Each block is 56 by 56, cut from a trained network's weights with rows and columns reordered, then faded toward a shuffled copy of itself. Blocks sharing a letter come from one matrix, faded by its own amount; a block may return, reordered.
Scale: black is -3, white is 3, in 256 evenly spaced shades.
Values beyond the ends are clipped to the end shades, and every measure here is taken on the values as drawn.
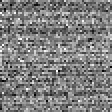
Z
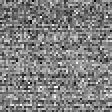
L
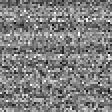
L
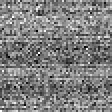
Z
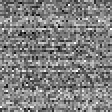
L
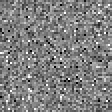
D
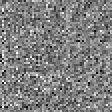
D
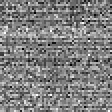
Z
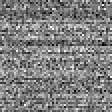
Z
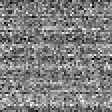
Z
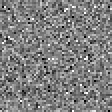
D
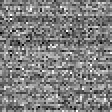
Z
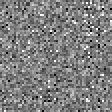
D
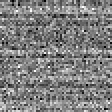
Z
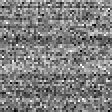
Z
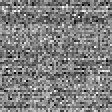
L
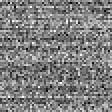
L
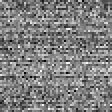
Z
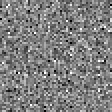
D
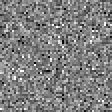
D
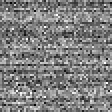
Z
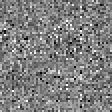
D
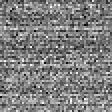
Z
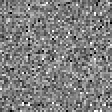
D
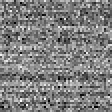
L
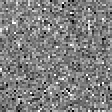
D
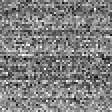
L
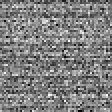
Z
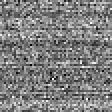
L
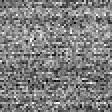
L
